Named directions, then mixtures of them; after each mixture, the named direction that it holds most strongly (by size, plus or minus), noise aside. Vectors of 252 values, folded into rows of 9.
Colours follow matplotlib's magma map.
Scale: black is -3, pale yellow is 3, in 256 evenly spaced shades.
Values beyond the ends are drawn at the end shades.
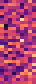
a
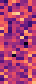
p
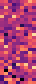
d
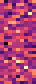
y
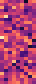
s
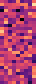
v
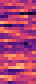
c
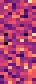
d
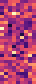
p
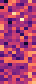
p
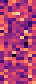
p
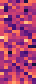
s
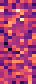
v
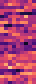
c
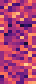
p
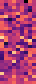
s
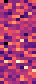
y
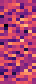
a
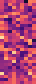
s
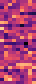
c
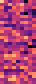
s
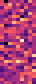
a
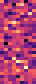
y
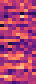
c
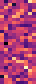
y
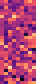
d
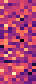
a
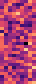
p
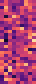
d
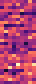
c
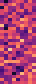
a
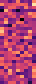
v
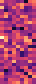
s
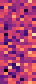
d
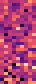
d
